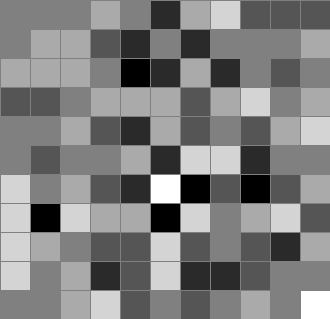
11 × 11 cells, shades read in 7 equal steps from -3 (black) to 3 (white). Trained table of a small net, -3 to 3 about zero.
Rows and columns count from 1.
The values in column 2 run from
-3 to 1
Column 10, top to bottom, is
-1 0 -1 0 1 0 -1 2 -2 0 0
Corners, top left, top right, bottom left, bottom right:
0 -1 0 3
